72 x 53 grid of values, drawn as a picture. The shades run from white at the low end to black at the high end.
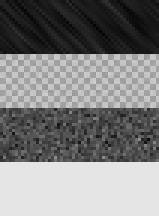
The table splits into 4 rows of 1 panel. Panel 1,1: very high, slanting down to the right, faint in contrast. Panel 2,1: low, checkered. Panel 3,1: high, fine-grained. Panel 4,1: very low, flat.
